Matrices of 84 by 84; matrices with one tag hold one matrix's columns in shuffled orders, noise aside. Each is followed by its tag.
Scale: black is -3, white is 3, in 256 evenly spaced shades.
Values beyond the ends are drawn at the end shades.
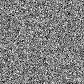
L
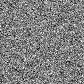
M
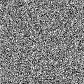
L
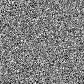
L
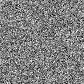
L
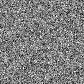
L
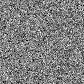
L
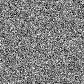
L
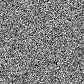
M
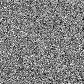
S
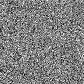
S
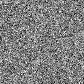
L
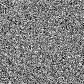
S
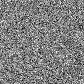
S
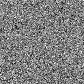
S
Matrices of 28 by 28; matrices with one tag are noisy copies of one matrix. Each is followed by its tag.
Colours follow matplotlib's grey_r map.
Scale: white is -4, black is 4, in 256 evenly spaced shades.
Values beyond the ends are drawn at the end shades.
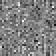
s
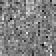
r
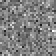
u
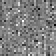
s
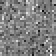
r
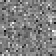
u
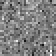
r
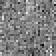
r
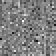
s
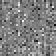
s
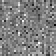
s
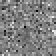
u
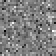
u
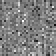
s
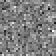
u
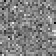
u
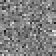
u
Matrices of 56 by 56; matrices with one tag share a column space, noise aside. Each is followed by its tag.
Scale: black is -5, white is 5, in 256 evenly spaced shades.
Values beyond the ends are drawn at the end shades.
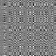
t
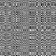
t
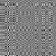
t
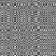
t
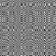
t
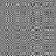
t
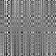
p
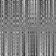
p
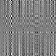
p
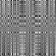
p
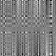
p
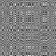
t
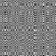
t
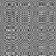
t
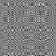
t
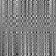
p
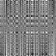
p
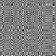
t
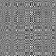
t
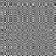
t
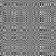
t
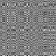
t
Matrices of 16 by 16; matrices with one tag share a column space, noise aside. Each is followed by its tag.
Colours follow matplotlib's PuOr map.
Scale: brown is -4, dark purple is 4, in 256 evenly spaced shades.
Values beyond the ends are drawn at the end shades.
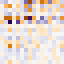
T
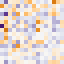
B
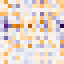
B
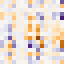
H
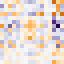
B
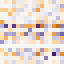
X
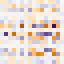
X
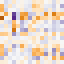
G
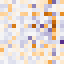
B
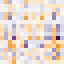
H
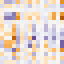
H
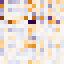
T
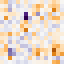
G
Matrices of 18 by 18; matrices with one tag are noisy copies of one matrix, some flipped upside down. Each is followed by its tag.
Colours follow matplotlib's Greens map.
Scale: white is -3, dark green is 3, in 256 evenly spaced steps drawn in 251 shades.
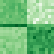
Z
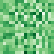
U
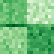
Z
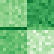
Z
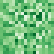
U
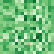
U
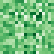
U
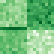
Z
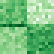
Z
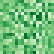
U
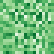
U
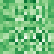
U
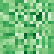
U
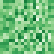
U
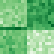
Z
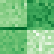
Z
